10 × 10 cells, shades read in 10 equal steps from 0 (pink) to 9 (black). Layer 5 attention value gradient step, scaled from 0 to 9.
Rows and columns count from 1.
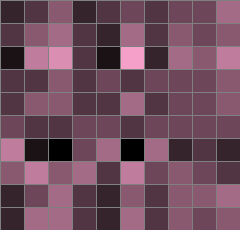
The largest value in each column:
8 8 9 7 8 9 7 7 6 7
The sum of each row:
54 48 41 52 49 53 59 41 49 48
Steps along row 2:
down down up up down up down up down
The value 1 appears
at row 3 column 3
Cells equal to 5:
22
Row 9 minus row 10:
0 2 0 0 0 1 0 0 -1 -1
